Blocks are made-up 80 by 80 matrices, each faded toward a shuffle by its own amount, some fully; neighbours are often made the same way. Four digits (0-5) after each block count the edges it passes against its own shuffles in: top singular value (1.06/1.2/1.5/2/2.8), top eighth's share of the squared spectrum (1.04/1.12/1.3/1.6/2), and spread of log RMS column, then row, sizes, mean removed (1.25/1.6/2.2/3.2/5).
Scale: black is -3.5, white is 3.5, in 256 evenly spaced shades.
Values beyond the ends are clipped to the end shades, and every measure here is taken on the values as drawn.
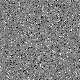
1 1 0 0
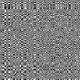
5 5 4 4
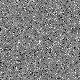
1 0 0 0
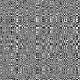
5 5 4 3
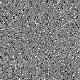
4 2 1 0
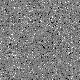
3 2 0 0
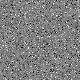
2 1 0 0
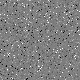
2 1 0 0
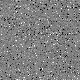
3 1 0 0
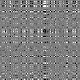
5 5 4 4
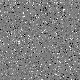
2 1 0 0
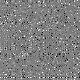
4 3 1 2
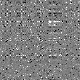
4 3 2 2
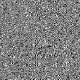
4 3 2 2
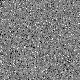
2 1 0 0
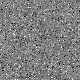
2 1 0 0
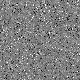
0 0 0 0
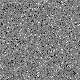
1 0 0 0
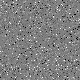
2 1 0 0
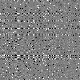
4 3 2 2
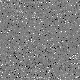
2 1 0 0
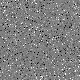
0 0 0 0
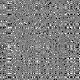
5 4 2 3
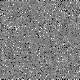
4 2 1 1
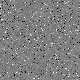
0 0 0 0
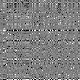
5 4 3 3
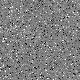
0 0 0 0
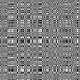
5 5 4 4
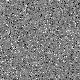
2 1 0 0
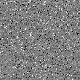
3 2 0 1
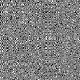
4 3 2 2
